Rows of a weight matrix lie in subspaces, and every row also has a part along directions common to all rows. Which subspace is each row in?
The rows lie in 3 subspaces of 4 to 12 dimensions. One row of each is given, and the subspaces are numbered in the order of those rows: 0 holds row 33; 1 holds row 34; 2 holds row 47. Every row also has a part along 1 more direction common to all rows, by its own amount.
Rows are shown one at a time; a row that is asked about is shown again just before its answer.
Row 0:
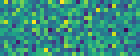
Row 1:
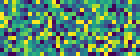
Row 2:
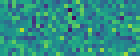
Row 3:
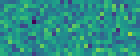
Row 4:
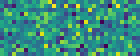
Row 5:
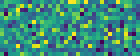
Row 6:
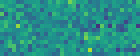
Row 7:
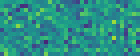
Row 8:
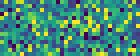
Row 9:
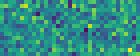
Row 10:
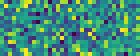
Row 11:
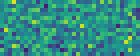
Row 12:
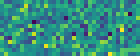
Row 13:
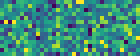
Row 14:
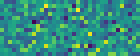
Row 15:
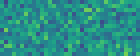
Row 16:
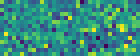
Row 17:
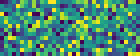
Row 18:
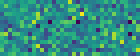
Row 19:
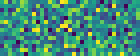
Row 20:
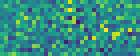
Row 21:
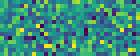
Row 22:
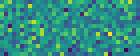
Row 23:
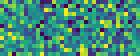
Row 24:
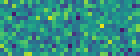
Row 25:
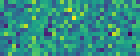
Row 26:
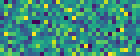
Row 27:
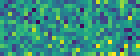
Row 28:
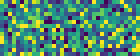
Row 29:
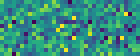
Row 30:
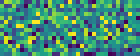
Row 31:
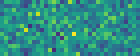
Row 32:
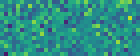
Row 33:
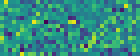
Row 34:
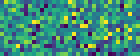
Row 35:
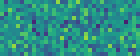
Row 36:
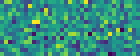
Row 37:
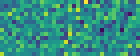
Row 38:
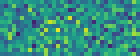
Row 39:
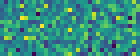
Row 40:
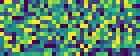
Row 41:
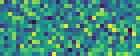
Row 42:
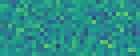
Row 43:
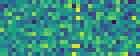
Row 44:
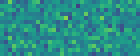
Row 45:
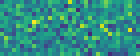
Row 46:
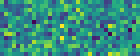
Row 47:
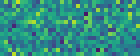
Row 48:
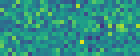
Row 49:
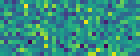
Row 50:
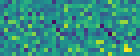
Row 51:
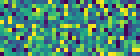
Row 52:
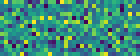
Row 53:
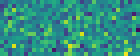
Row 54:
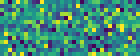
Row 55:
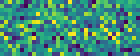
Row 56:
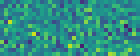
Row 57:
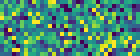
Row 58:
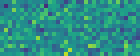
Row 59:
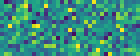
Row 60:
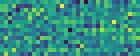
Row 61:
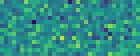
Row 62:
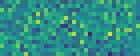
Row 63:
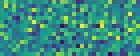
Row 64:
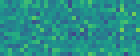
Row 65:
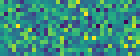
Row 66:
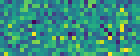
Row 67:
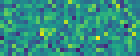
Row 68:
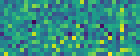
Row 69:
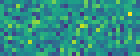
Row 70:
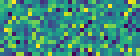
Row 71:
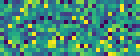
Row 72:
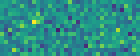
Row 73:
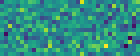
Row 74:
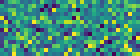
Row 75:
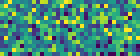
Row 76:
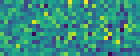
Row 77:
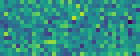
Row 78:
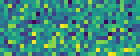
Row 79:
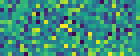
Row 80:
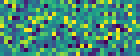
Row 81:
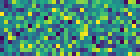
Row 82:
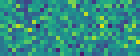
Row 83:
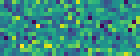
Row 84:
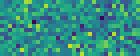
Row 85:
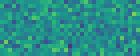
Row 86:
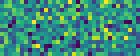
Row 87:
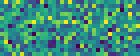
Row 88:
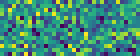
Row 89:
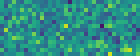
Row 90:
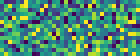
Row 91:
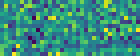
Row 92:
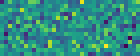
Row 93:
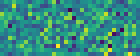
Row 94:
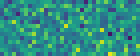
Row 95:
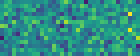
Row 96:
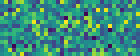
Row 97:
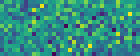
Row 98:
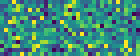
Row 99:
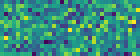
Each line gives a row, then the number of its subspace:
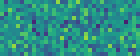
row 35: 2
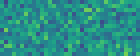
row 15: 1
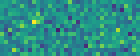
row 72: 0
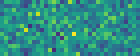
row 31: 1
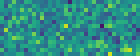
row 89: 1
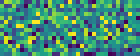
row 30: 1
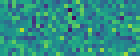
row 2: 0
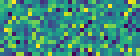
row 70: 1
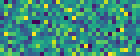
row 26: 0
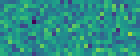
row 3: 0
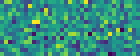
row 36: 1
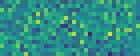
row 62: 2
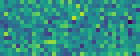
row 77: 0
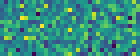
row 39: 0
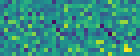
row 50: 1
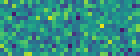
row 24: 1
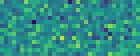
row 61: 0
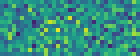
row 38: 0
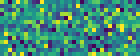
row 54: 2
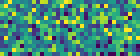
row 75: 1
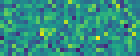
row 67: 1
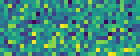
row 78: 2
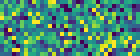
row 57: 0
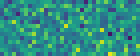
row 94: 1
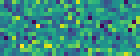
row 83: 0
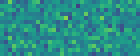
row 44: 2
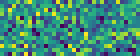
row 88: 2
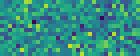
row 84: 2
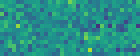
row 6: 2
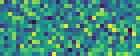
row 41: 0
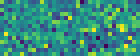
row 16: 2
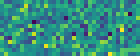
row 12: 0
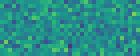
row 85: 1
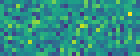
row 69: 0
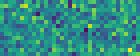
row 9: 1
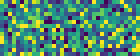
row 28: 0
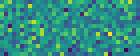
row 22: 1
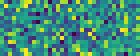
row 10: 1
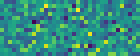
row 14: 1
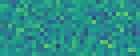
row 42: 0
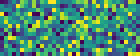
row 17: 0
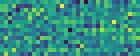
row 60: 1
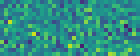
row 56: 1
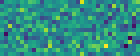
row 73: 2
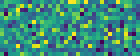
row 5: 1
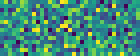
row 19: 2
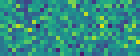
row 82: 2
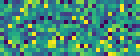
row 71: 2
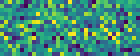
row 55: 1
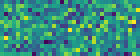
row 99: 0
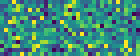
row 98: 1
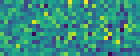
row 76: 1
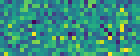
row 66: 1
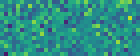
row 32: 1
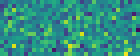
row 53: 1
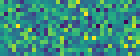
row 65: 2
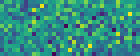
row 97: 0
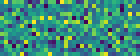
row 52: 2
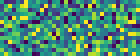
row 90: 0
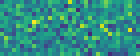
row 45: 0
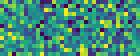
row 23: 1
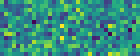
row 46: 0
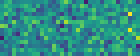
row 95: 1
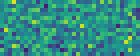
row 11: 1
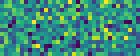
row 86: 0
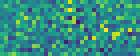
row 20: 0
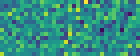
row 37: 1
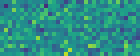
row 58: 1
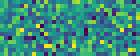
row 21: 0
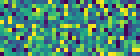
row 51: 1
